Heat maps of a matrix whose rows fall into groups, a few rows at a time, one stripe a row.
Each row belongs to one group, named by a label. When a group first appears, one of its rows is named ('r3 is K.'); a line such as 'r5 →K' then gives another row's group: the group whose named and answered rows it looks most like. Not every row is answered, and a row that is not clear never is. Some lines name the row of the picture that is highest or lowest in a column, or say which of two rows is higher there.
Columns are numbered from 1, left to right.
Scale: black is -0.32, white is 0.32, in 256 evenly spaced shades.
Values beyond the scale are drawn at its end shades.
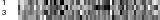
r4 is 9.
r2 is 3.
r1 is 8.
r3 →8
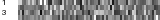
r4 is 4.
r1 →9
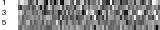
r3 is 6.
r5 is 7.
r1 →8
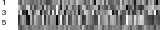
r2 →7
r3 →6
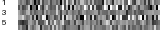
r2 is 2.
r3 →7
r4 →9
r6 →6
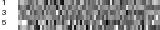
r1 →8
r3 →7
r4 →4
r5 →8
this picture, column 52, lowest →1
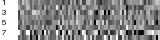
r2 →7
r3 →3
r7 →7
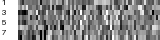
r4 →2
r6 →8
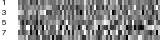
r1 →2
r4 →2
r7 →2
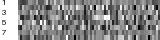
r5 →9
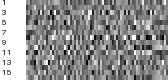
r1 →4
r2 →3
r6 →6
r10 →7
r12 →9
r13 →6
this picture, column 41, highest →8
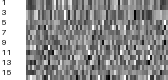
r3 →7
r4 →7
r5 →4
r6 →2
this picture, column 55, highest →13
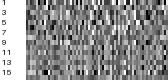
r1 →2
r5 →3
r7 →2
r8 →8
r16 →3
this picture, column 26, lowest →1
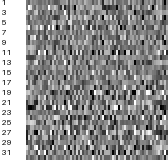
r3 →7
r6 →9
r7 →2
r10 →8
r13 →7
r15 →2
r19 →6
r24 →4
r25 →8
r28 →3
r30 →7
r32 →2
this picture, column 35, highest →19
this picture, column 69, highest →19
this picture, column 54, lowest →19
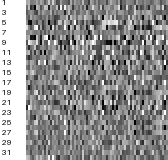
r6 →7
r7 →9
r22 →3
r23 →4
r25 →7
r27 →7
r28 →2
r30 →2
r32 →9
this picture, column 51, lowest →15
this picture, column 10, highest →13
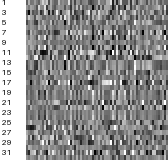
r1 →3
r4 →6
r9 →6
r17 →3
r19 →2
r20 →2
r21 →4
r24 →2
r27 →7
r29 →3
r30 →3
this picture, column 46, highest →11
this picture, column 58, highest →17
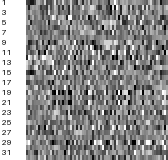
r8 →7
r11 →2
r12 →3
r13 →9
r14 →7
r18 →7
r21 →8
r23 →4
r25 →6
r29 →6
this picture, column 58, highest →5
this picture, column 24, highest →10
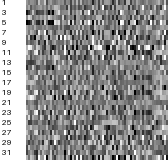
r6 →6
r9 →2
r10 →6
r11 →7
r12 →4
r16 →7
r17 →8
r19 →7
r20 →8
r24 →9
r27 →7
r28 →4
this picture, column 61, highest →10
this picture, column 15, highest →29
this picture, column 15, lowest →20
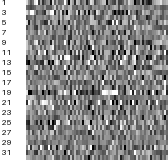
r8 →8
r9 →7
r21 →3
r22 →9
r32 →9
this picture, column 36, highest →3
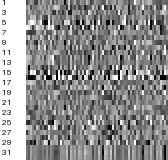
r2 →4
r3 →8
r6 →9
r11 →4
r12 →9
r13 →9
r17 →8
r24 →6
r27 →3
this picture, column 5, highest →15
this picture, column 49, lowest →6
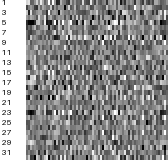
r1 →9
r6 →3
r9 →4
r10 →7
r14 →3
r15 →9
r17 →8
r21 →4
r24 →4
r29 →8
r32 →6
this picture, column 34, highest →31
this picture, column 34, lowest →4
